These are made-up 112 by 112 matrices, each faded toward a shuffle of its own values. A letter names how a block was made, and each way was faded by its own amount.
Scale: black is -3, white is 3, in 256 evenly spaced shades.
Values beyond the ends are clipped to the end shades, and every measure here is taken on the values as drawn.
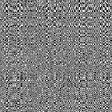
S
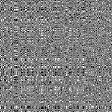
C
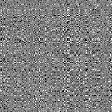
C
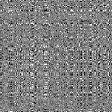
C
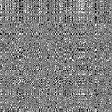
C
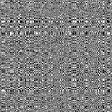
S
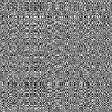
S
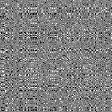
C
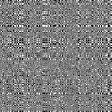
S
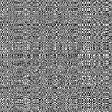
S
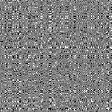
C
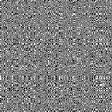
C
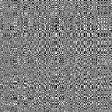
S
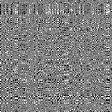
C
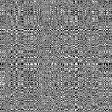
S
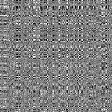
S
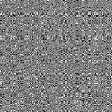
C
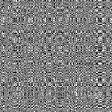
S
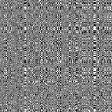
S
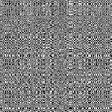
S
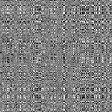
S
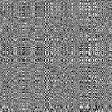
S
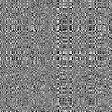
S
